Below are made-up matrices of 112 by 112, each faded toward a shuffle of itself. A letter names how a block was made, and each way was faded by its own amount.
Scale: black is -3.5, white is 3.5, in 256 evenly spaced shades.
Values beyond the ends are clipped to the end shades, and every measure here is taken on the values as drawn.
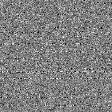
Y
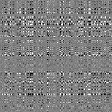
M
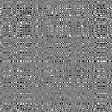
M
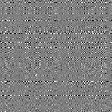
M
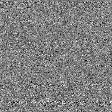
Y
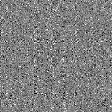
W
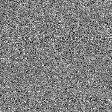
Y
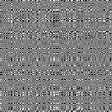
M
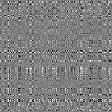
M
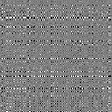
M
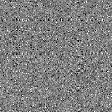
W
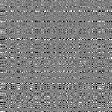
M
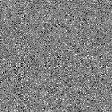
W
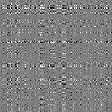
M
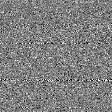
Y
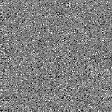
W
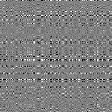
M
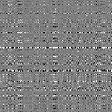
M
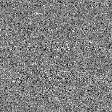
Y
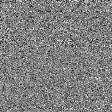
Y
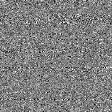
Y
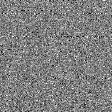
Y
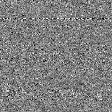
Y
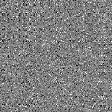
W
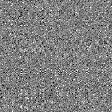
W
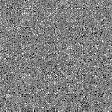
W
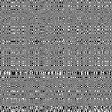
M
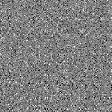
W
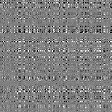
M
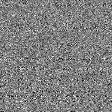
Y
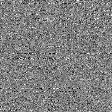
Y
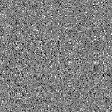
W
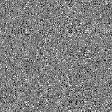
W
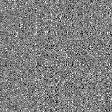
W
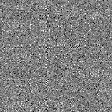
W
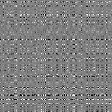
M
